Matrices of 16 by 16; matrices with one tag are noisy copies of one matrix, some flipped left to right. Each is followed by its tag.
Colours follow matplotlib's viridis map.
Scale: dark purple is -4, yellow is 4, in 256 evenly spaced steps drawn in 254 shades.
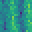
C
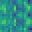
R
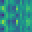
R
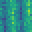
C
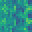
R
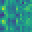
R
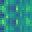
R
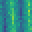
C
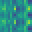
R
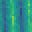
C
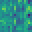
R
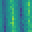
C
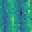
C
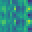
R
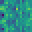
R
